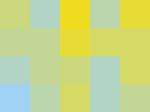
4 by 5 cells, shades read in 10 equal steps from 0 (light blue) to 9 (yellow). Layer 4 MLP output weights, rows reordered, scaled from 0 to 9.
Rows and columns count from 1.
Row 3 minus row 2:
-2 0 -3 -4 0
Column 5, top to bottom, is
8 6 6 4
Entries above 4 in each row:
3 3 2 1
